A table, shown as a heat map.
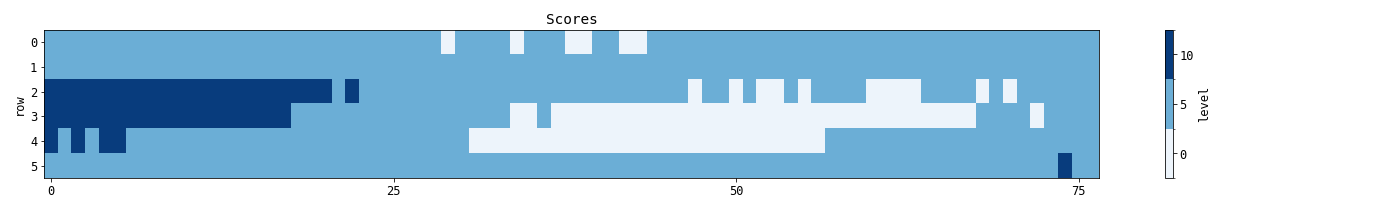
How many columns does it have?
77
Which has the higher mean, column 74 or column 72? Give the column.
74
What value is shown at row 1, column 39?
5
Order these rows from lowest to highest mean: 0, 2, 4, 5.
4, 0, 5, 2
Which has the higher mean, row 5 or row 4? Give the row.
5
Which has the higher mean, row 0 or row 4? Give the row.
0
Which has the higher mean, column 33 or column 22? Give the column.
22
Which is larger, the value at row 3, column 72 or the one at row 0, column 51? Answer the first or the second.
the second
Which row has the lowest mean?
4
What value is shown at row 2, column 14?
10
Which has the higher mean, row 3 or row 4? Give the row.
3
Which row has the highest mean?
2
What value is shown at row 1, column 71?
5
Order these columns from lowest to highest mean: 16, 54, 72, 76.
54, 72, 76, 16
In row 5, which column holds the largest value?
74
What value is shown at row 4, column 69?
5
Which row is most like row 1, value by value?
5
